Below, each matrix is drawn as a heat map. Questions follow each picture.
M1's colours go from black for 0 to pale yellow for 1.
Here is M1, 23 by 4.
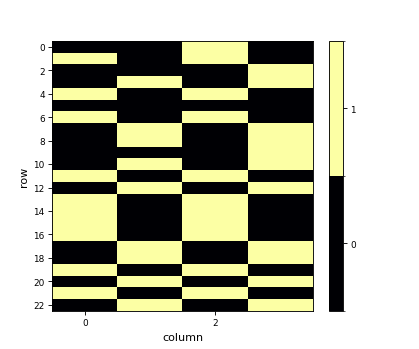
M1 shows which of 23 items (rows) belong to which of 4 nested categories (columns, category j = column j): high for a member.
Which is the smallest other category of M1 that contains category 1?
3
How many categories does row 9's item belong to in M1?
1
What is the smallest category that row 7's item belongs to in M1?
1
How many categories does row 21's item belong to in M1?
2
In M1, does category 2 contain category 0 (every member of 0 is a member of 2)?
yes
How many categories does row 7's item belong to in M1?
2
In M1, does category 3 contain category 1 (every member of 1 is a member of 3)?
yes
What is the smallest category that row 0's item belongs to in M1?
2
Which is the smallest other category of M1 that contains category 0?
2
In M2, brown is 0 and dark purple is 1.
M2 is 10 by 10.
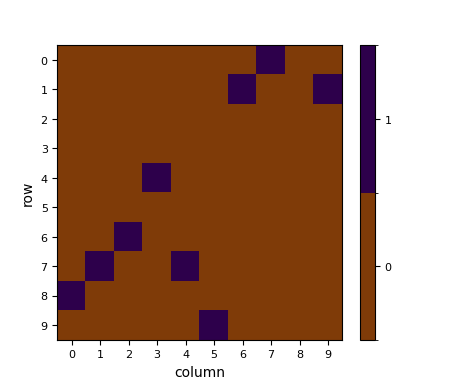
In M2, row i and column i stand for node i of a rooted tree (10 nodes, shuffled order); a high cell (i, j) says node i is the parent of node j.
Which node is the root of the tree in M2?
8
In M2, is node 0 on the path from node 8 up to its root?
no
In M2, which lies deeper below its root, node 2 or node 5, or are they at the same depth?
the same depth
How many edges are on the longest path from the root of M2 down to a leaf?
5
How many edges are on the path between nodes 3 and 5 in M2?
5
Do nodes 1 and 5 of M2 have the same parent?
no
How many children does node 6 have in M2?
1
